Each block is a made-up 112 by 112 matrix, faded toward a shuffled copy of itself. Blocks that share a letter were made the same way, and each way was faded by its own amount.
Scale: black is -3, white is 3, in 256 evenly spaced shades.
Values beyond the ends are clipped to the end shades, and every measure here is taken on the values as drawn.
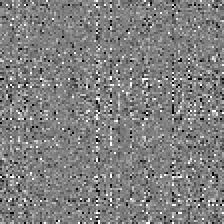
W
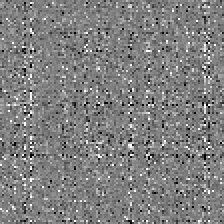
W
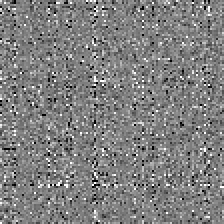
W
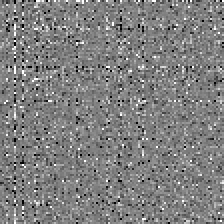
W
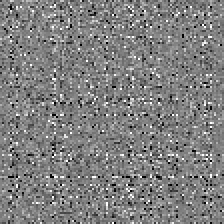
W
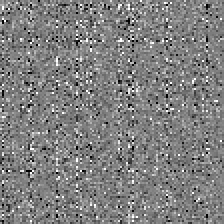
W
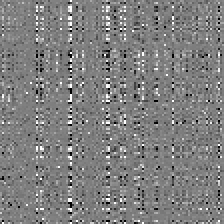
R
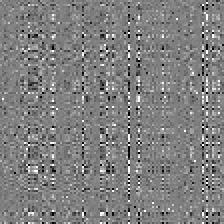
R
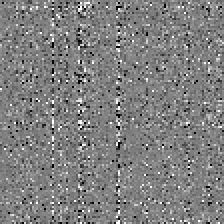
W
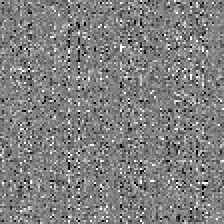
W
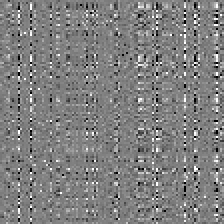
R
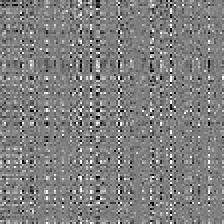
R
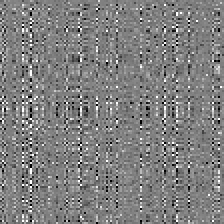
R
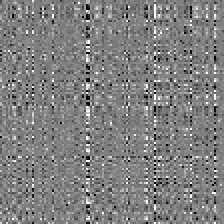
R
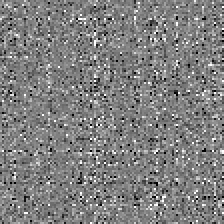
W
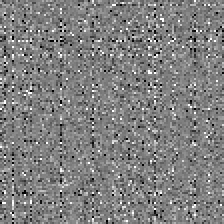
W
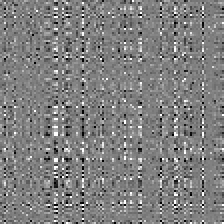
R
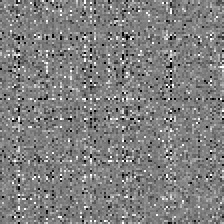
W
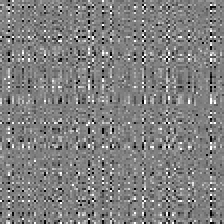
R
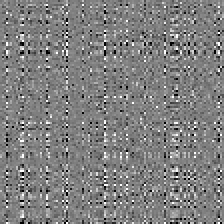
R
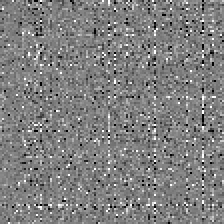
W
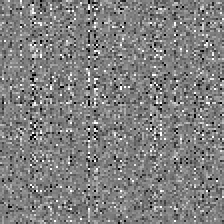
W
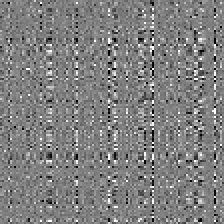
R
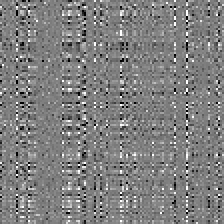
R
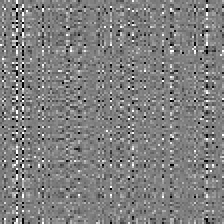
R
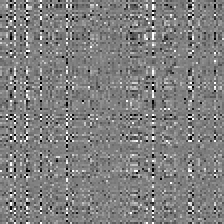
R
